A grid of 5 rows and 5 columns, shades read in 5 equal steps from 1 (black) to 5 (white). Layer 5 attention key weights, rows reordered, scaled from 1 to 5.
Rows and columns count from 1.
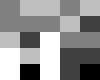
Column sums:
20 14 22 14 12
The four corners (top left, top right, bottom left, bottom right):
3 4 5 1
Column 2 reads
4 3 2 4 1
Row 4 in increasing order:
2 2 4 5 5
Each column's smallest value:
3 1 3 2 1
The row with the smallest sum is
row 5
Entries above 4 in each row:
0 0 1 2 2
